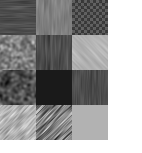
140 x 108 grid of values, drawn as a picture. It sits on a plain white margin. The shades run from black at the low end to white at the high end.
It is made of 4 by 3 panels. Panel 1,1: low, streaked across, faint in contrast. Panel 1,2: middling, streaked downward, faint in contrast. Panel 1,3: low, checkered. Panel 2,1: middling, blotchy. Panel 2,2: low, streaked downward, faint in contrast. Panel 2,3: high, slanting down to the right, faint in contrast. Panel 3,1: low, blotchy. Panel 3,2: very low, flat. Panel 3,3: low, streaked downward, faint in contrast. Panel 4,1: high, slanting up to the right. Panel 4,2: middling, slanting up to the right, strong in contrast. Panel 4,3: high, flat.
